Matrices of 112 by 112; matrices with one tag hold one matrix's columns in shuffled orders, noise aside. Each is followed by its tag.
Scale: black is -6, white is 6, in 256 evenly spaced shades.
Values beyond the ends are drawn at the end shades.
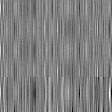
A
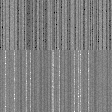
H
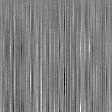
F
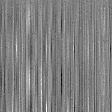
F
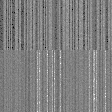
H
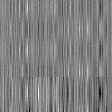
A
